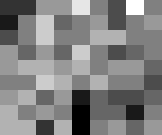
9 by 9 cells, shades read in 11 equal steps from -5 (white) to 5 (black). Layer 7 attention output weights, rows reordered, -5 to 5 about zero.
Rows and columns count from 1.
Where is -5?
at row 1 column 8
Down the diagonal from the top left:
3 0 -3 1 -2 -2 2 4 -1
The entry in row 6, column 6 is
-2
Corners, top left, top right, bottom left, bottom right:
3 0 -2 -1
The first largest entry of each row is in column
1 1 1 7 9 9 5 5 5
